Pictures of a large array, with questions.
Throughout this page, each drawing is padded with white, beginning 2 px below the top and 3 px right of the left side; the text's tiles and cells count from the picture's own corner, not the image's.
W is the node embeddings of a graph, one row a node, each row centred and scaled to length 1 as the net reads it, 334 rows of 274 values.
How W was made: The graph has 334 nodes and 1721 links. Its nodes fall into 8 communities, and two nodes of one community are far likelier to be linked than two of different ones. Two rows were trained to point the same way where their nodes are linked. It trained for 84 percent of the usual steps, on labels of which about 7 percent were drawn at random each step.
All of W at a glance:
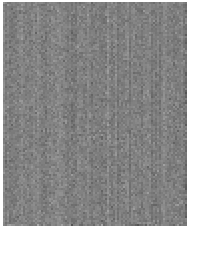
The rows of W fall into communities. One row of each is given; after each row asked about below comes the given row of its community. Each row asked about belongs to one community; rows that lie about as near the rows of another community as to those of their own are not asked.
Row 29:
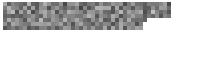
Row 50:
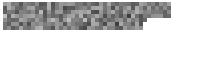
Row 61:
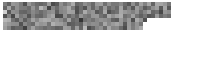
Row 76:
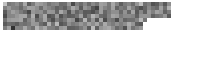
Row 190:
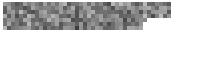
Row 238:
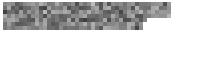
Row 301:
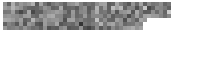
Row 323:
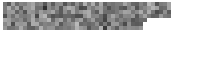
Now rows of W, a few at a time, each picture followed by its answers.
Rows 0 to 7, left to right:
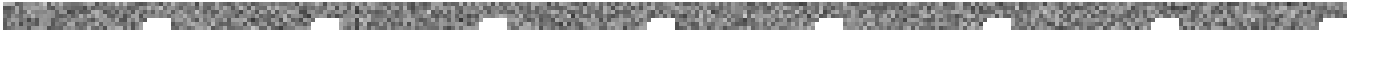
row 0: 190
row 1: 301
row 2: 301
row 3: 61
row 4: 29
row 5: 301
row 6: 50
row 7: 190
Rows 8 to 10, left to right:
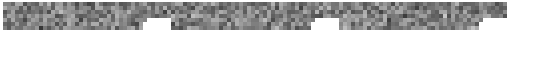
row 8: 301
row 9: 50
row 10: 301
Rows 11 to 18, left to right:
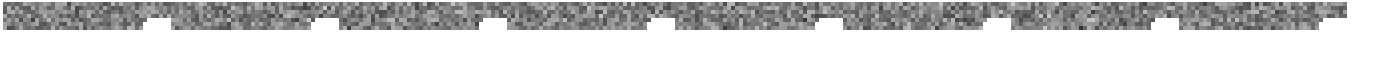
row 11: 323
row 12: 61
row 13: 76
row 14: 238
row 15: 61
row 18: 76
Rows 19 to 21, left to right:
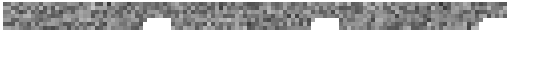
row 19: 50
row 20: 301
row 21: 190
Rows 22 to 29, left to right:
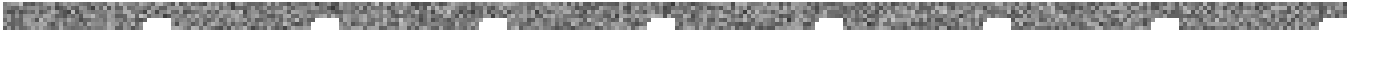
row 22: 76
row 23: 301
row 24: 301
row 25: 301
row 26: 50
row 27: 190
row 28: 29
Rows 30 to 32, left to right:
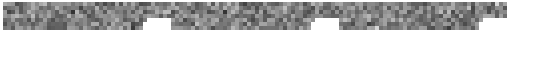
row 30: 190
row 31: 301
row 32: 301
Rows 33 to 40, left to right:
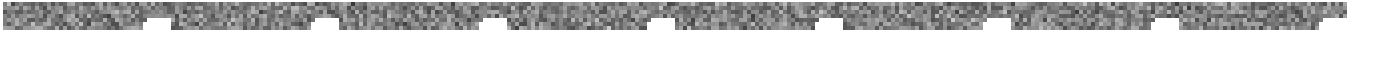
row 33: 301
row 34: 50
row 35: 76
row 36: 190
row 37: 76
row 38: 29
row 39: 76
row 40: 323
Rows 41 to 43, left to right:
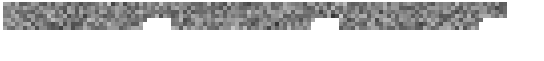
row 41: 61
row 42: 301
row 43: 50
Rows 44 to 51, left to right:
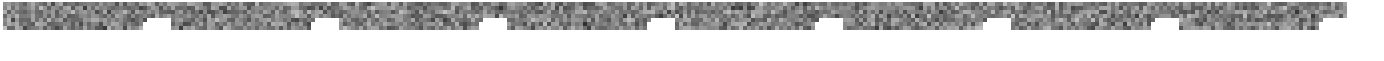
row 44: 61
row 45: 76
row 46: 301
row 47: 76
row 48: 238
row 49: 61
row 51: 238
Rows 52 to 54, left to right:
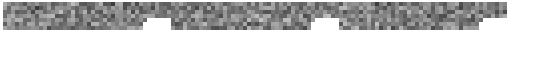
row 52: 301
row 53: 50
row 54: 61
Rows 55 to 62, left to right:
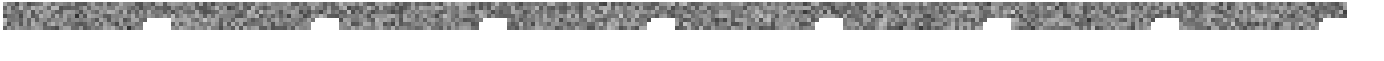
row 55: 50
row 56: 301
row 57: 76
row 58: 50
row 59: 50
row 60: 190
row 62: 50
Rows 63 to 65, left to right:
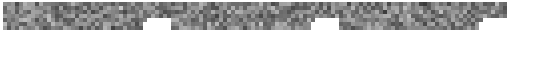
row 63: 29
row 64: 61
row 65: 301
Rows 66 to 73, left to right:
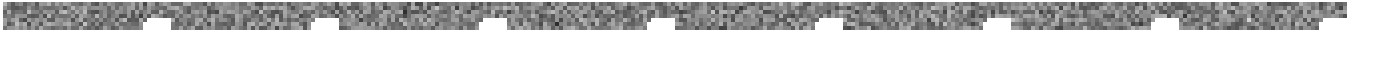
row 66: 323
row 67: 301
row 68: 190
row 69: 61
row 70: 50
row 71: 50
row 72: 301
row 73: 190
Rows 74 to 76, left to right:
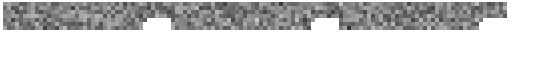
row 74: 50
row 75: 29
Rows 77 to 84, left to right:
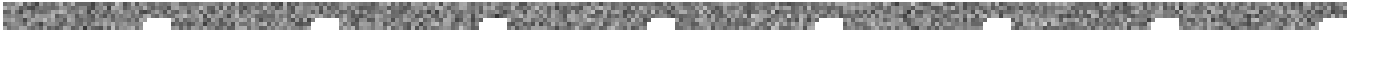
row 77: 301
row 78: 301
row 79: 76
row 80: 50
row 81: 29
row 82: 29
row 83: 323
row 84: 61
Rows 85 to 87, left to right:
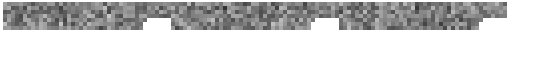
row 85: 76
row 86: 61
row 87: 190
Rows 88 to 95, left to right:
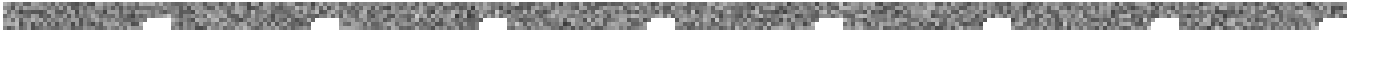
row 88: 61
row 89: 323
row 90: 323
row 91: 190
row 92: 238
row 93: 323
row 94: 238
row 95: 76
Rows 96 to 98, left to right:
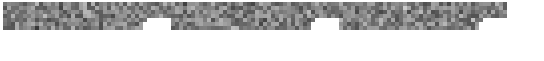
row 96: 50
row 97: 29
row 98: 301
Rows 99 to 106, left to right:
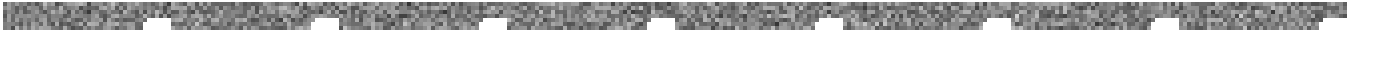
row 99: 76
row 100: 301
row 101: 238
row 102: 50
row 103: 238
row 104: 61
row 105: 323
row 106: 238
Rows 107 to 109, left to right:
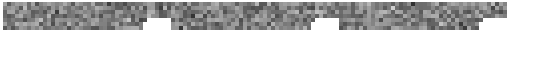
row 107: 323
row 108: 61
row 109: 29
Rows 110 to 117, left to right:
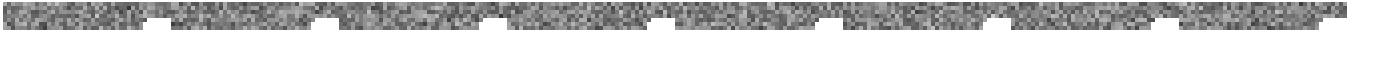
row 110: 323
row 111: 301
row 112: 50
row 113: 323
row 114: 301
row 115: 29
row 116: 50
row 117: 301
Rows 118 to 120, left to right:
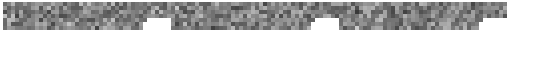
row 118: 238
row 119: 50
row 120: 190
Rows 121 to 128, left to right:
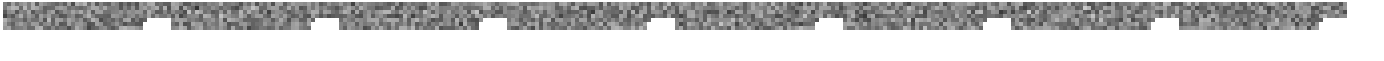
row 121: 323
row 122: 76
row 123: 29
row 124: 61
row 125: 323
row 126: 61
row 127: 190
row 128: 76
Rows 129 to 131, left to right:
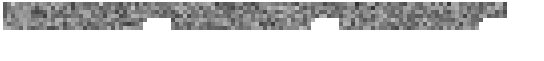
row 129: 323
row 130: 29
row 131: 61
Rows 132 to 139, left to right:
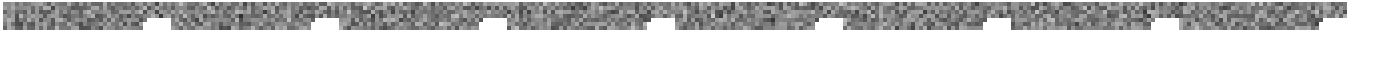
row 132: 238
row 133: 61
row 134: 61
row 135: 238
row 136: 238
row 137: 29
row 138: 76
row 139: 323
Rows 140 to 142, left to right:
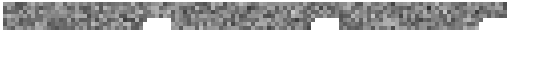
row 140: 190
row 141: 76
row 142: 29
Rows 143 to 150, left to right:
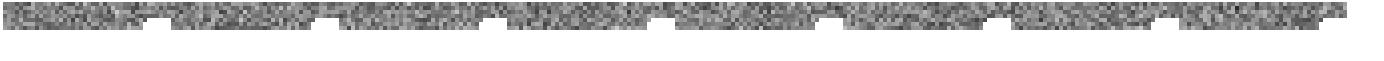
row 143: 61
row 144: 190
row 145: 301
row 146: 301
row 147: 301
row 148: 323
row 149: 323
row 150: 323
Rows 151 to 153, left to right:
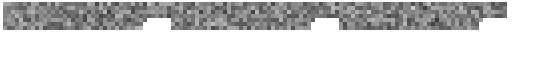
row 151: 61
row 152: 29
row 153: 29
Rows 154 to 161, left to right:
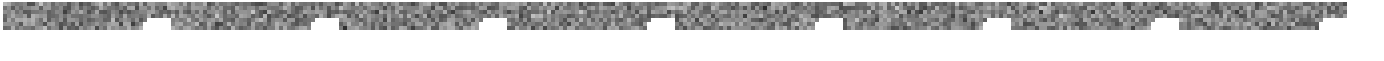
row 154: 76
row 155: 61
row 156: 61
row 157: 238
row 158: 29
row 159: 190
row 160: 29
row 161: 323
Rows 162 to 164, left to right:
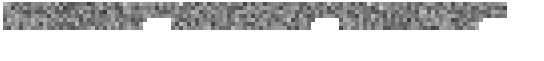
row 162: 76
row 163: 50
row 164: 76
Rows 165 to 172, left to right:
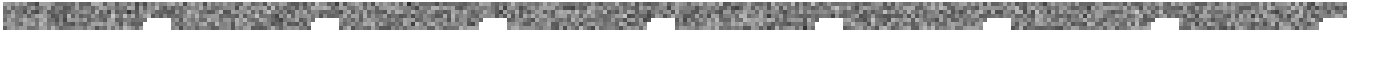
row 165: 76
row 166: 323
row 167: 301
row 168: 238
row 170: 61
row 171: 29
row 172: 50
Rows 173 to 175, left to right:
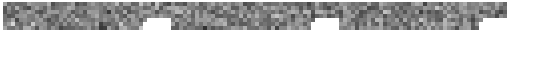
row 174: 29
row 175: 76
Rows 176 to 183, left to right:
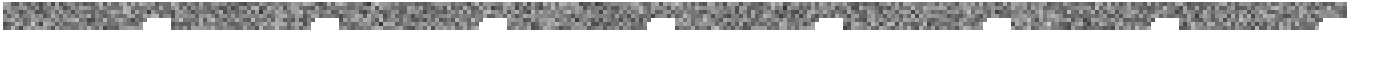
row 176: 301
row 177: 76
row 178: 76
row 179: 323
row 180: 61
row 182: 61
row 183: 50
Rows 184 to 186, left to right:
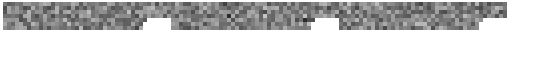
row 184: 323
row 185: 238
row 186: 29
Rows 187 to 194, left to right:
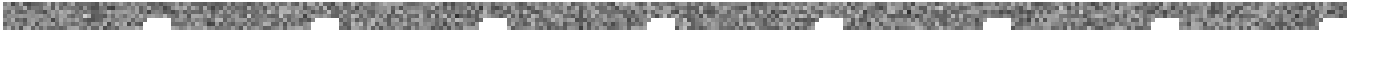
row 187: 301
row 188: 301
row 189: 323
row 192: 323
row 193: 50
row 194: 323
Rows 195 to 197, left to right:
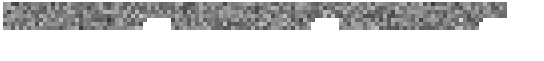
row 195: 301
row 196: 190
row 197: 323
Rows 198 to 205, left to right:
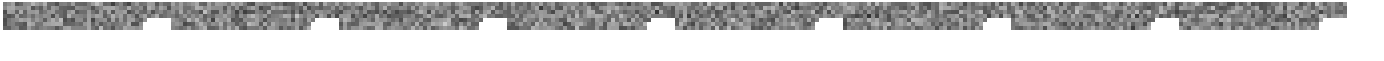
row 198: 29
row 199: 29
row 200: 76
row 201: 50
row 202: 238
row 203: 29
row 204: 61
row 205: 301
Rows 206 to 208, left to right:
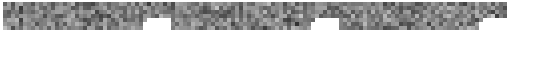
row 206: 301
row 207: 76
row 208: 29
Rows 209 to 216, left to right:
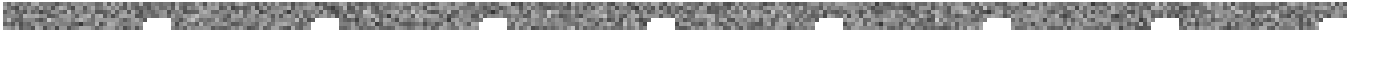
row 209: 50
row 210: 50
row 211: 50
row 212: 29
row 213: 50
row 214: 301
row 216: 190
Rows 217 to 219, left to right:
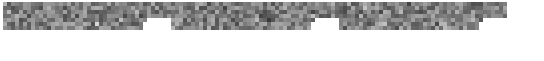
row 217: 323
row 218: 61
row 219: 190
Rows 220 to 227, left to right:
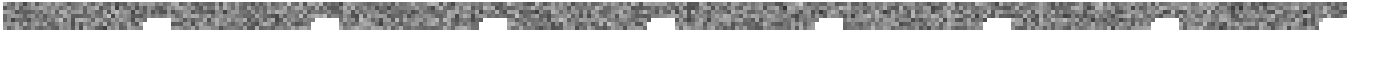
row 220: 61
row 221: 301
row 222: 76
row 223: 61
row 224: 190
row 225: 76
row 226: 61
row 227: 29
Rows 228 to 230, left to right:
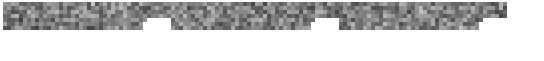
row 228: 50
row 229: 61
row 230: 50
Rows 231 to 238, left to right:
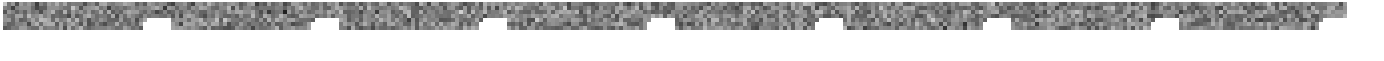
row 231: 323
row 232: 323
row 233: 61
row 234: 301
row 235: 76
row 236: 61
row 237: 190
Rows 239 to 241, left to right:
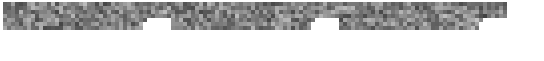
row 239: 190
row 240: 190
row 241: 29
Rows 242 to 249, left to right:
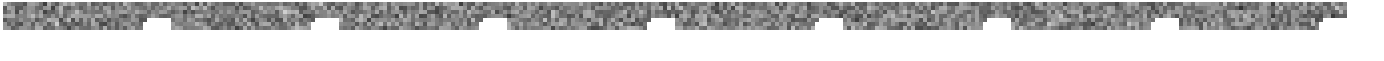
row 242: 190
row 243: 301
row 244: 50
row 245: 323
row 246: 301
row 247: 190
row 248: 190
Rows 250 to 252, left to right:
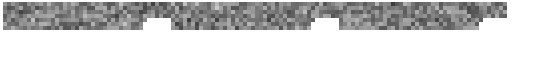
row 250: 50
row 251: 323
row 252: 301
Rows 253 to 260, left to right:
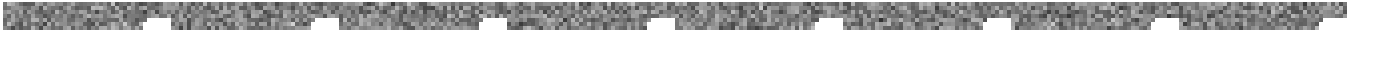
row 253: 238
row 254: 301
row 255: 76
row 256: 238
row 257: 190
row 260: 323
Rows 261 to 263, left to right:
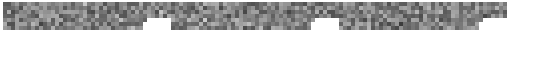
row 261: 323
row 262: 50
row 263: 61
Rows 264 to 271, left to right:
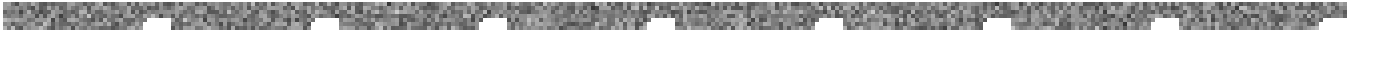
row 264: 301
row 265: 76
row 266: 323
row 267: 76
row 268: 301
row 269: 76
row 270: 301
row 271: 61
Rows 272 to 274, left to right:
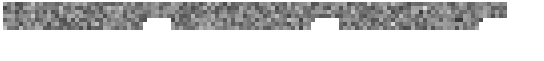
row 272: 190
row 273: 76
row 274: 76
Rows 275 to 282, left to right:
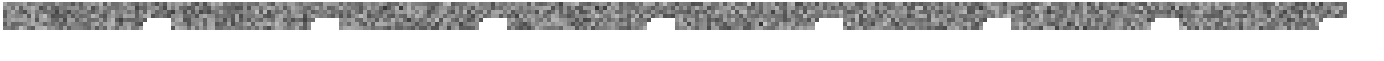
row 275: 76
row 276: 76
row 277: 323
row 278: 29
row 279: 61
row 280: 190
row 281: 190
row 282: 323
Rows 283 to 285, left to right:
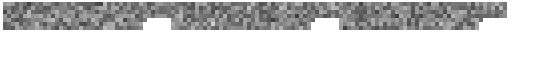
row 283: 50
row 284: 61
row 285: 61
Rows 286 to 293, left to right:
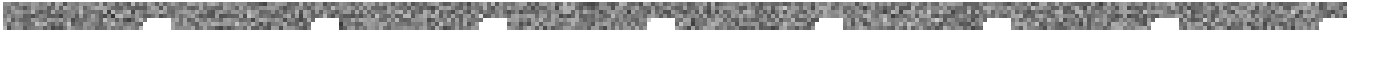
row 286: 61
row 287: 323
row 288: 29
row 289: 301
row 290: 190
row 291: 323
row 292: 61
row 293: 190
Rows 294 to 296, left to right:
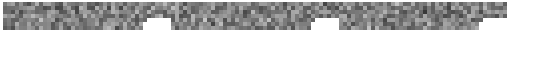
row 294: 50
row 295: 76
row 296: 61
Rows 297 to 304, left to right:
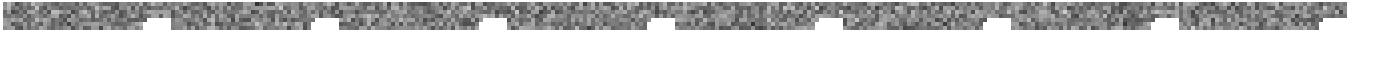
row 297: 238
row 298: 76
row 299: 301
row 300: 190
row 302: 190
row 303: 238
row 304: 76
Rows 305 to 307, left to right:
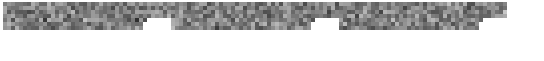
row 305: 61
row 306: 61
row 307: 50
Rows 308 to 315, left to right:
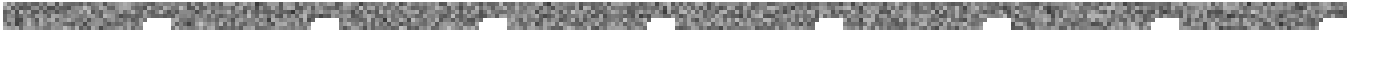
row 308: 76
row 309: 61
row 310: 61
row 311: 61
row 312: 323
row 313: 301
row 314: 50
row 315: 323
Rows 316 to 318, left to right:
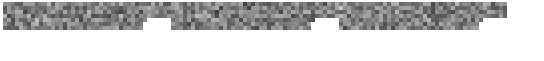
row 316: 323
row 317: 238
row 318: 61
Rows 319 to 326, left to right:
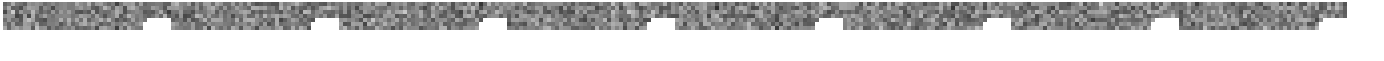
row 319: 190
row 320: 238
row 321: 323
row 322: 76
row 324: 61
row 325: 238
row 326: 29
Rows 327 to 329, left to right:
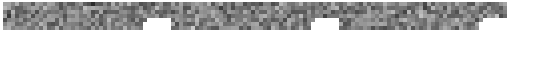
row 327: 238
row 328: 29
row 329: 50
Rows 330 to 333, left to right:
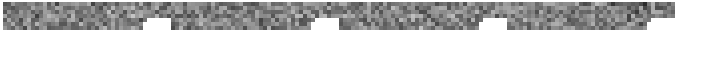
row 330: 190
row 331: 29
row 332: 190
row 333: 29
